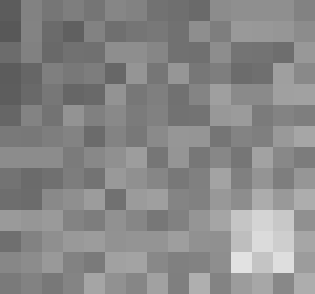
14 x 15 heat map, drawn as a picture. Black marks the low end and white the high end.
Values change most from cell to cell in the bottom right. The ninth with the lowest average is the top left. In the bottom right lies a patch that is higher than the rest. The values are skewed, with a long tail toward high values. The field climbs toward the bottom right. Neither half mirrors the other. The ninth with the highest average is the bottom right.
